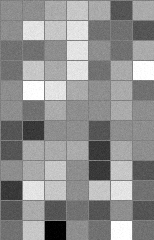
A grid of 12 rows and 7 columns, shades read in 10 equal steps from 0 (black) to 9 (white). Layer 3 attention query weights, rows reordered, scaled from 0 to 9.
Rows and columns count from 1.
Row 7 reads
3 2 5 5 3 5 5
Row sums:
38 39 36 44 43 36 28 34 35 41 27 33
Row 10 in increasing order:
2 4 5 7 7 8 8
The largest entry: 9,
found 3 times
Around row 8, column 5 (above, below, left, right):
3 2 6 6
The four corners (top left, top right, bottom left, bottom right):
5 6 4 4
